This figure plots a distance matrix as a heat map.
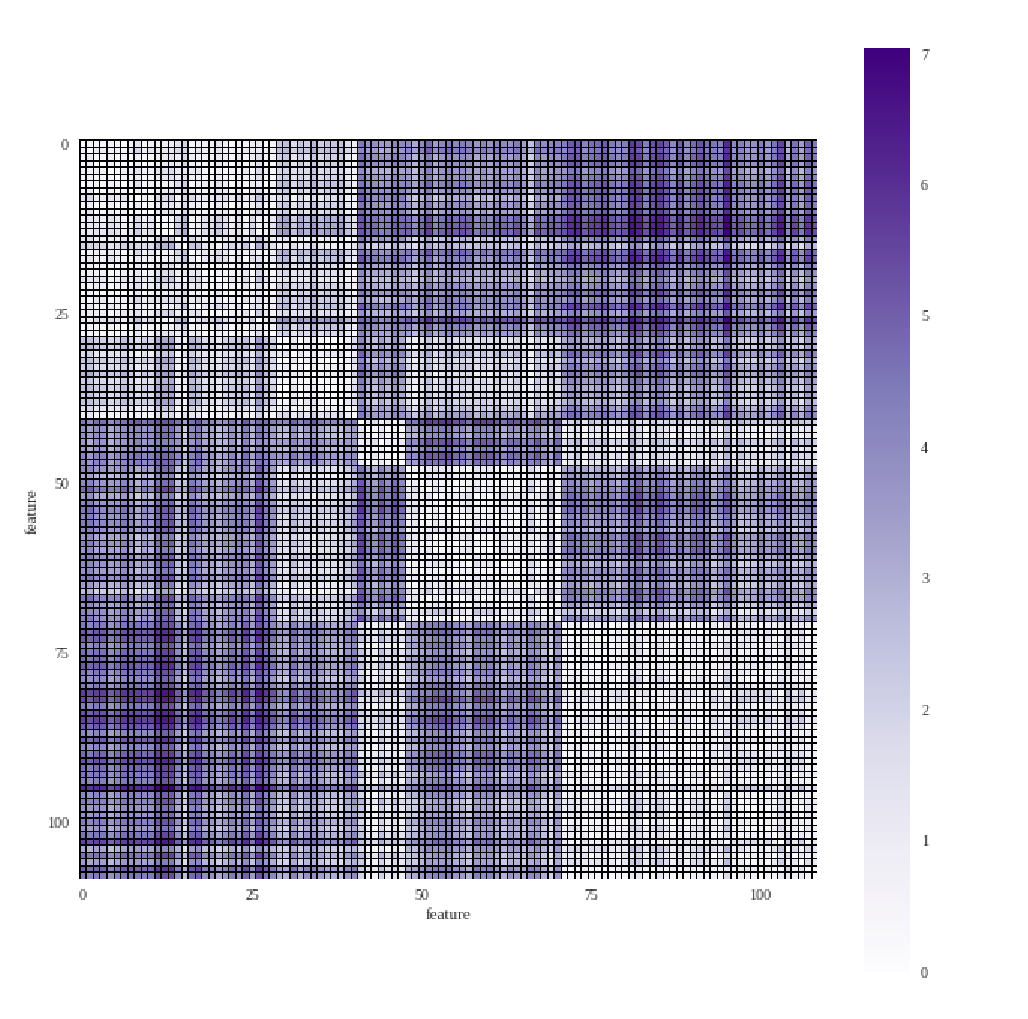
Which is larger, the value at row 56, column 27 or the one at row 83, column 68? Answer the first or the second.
the first
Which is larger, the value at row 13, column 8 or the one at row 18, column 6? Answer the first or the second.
the first
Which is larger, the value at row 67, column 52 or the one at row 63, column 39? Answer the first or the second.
the second
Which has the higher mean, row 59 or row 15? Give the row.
59
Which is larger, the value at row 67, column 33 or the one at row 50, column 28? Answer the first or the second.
the second
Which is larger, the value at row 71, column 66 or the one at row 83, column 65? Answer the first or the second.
the first
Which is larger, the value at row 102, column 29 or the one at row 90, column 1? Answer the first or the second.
the second
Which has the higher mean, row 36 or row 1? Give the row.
1
